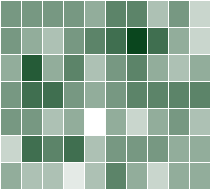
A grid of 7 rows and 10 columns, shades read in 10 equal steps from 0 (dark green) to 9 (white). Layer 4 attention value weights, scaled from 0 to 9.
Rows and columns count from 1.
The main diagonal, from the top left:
4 5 5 4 9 4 5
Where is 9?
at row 5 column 5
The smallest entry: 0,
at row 2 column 7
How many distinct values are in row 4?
4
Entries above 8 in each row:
0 0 0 0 1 0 0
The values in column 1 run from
4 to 7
